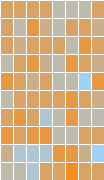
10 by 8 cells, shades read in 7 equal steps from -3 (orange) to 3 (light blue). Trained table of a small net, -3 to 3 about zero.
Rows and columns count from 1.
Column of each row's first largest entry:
5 2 6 1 7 1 4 5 8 3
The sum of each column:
-5 -3 -6 -3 1 -8 -2 -2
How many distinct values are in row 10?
4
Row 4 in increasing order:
-2 -2 -1 -1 0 0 1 1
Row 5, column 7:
3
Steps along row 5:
up up down up same up down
